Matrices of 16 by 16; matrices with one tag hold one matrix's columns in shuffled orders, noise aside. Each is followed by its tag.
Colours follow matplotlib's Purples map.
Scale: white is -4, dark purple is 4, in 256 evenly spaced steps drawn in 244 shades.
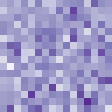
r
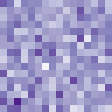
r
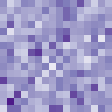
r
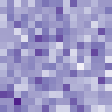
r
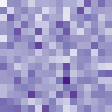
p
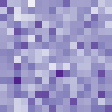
p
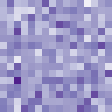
p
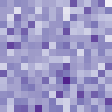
p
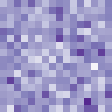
r
